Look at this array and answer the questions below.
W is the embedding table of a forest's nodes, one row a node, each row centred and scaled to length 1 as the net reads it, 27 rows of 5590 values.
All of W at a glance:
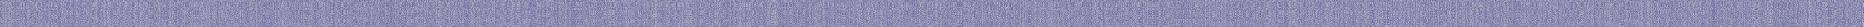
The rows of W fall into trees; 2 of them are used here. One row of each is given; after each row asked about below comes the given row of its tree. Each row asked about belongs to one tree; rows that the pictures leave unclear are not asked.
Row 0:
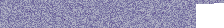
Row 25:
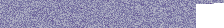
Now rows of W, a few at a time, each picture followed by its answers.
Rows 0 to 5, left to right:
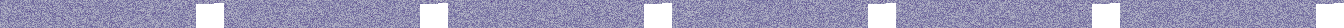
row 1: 0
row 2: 25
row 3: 25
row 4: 25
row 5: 25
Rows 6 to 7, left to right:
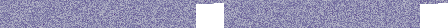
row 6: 25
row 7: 0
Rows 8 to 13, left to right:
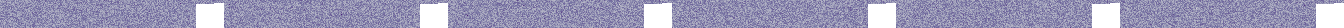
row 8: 25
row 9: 25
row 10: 0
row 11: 0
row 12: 0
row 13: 0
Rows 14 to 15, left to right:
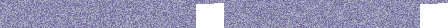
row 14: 0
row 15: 25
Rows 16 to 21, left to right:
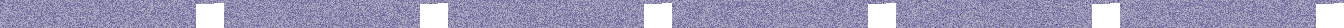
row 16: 0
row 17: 25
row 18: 25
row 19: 0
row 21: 0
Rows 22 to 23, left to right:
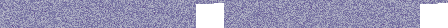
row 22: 0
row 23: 25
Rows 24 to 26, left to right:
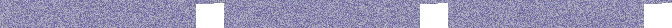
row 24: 0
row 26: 25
